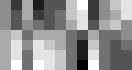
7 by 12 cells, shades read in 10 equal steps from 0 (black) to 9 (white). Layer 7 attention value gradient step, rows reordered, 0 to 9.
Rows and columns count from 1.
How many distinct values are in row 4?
5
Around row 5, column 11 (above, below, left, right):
4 3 4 4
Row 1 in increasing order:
1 2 2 3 3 5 5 6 7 7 8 9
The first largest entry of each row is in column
8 8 8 2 2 2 2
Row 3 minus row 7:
-1 -6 1 -5 -5 -3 2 8 -6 2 4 2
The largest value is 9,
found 4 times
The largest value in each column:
6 9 6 9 8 7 7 9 9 6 7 8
